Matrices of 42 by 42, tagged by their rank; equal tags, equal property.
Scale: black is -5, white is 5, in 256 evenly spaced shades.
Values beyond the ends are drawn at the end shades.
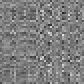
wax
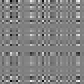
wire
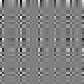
wire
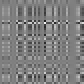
wire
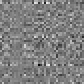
wax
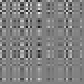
wire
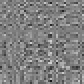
wax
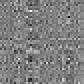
wax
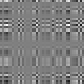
wire
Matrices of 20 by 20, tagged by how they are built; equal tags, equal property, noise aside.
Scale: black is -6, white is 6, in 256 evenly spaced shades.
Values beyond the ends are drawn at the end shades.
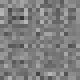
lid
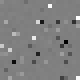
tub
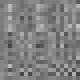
lid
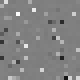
tub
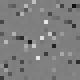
tub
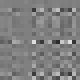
lid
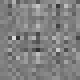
lid
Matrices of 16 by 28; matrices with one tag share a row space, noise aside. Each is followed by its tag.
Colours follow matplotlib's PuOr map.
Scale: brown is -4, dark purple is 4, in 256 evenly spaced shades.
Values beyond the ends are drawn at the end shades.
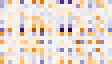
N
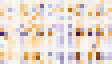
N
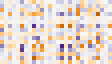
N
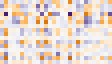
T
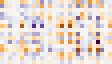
N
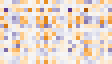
T
